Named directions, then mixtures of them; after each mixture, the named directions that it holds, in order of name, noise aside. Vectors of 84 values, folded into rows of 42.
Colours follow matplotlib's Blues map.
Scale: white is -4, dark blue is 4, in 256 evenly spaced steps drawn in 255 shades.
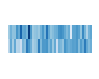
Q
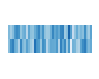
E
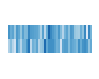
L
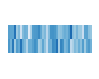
E, Q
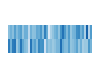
L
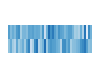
E, L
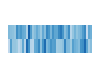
E, L, Q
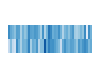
L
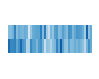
L, Q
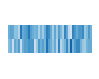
E, Q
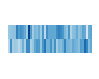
E, L, Q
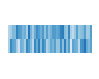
E, Q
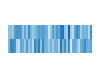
E, L, Q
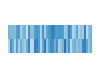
E, L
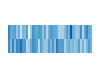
Q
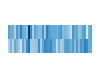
L, Q
